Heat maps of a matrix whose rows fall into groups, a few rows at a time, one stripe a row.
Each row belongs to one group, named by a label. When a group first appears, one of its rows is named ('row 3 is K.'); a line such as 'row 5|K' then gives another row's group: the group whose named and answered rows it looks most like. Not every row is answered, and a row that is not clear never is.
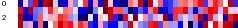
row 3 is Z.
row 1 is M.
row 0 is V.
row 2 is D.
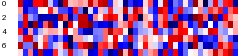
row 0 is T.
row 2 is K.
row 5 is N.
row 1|D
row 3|V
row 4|M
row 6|T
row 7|Z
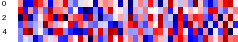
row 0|T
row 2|V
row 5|M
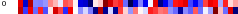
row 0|M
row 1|Z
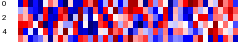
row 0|V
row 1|K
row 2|K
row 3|Z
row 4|M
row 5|K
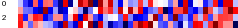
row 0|T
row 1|M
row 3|T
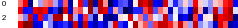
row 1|T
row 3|N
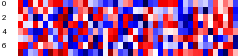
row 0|Z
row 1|T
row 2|K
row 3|Z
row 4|K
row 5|N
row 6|T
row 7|D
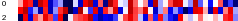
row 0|N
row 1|K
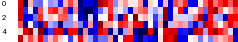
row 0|M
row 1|D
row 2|D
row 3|M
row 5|Z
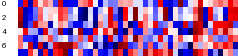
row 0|V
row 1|D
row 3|T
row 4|K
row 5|D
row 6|Z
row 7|K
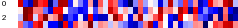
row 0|T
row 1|N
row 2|N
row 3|T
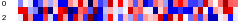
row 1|K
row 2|N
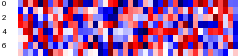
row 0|K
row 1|V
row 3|N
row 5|N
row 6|V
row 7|D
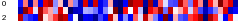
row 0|V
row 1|N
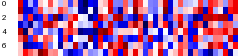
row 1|D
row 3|V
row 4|M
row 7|N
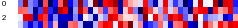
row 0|K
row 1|K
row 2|N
